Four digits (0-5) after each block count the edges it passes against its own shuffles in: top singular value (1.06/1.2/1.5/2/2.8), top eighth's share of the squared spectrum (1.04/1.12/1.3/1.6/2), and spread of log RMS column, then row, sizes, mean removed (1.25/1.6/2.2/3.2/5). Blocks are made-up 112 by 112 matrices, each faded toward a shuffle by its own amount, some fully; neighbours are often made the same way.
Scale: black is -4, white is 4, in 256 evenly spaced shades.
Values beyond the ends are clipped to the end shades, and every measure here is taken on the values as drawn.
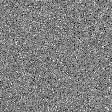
2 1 0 0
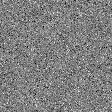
0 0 0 0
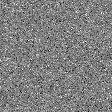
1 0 0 0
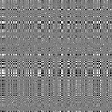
5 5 4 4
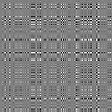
5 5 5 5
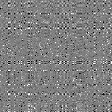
5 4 3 3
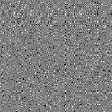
5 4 2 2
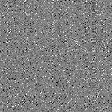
4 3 1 2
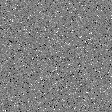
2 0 0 0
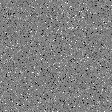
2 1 0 0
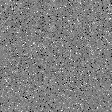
3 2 0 0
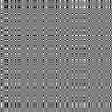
5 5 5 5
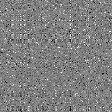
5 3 2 2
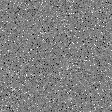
0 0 0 0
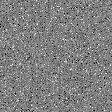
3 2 0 0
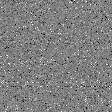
3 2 0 1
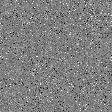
2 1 0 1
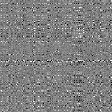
5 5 3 4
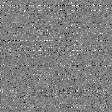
4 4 1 3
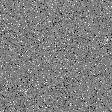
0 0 0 0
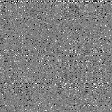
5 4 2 3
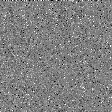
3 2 0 1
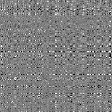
5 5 3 4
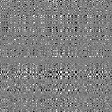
5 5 3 4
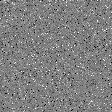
1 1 0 0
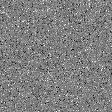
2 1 0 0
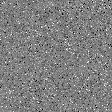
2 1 0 0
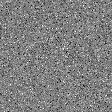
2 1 0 0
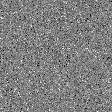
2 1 0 0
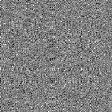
4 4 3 2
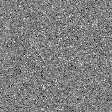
2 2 1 0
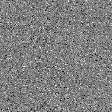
3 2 1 1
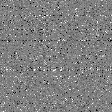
4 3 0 2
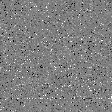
3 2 0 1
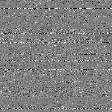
3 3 0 4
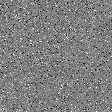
0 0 0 1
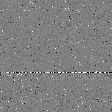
4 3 0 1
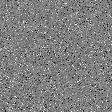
0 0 0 0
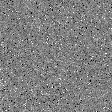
0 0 0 0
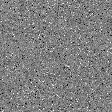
0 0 0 0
